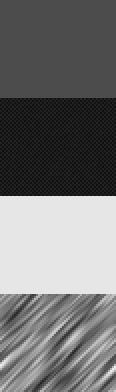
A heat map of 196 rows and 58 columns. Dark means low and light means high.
It is made of 4 by 1 panels. Panel 1,1: low, flat. Panel 2,1: very low, checkered, faint in contrast. Panel 3,1: very high, flat. Panel 4,1: middling, slanting up to the right, strong in contrast.
